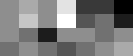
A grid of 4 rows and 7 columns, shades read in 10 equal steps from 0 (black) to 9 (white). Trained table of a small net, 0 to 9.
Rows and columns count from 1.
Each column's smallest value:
4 4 1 3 2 2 0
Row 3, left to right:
5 4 1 5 5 4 5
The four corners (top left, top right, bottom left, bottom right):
5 0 4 6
